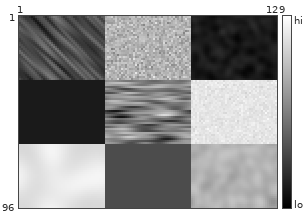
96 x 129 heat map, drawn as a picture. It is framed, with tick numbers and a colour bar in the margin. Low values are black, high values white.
It is made of 3 by 3 panels. Panel 1,1: low, slanting down to the right. Panel 1,2: high, fine-grained. Panel 1,3: very low, blotchy, faint in contrast. Panel 2,1: very low, flat. Panel 2,2: middling, streaked across, strong in contrast. Panel 2,3: very high, fine-grained, faint in contrast. Panel 3,1: very high, smooth, faint in contrast. Panel 3,2: low, flat. Panel 3,3: high, blotchy, faint in contrast.
